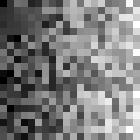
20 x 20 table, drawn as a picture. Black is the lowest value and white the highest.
Odd patch: calmer, in the top left. Calmest part: top left. Stripes: none. Grain: fine. Slope: up to the right.
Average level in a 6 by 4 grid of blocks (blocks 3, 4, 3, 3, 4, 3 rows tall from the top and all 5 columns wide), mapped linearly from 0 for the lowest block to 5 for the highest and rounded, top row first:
0 2 4 4
0 2 3 5
1 2 3 4
0 1 2 4
1 2 4 5
0 2 3 5
